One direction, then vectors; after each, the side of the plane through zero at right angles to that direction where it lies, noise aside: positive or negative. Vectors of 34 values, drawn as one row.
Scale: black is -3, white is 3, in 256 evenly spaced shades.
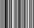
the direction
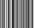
negative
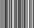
positive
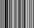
positive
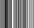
positive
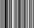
positive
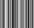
negative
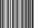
negative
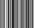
negative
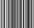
negative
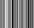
negative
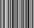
negative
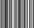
positive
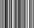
positive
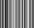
positive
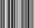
negative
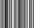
positive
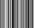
negative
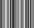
negative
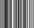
positive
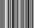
negative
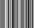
negative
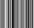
negative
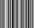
negative
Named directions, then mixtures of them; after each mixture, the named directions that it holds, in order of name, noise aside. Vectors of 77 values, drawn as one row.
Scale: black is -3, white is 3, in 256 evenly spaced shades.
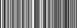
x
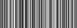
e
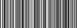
e, x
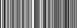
x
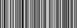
e, x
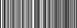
x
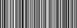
e, x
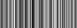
e, x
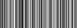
e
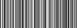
e, x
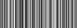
e
